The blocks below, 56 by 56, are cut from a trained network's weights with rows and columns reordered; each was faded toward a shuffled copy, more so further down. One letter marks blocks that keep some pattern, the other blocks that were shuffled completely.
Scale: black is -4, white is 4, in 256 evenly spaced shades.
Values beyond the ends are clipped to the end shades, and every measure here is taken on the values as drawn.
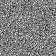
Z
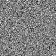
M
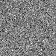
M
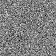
M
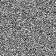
M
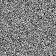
Z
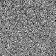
M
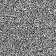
Z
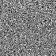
M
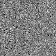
M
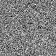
Z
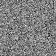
Z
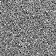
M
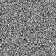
M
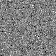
Z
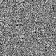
M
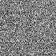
M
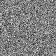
Z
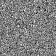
Z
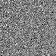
M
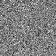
M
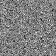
M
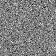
Z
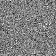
M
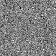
Z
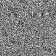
M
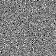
M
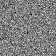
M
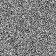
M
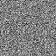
M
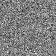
Z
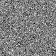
Z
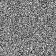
M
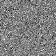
M
